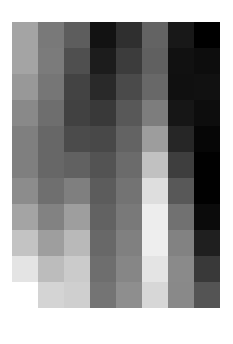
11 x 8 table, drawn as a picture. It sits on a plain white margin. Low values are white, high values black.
Streaks run downward. The field climbs toward the top right. The bottom left is the ninth with the lowest average.
